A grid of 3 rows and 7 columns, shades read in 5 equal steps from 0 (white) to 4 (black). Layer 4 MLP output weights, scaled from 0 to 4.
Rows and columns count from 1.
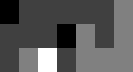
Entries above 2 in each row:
6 5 2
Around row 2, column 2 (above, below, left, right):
3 2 3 3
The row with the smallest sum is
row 3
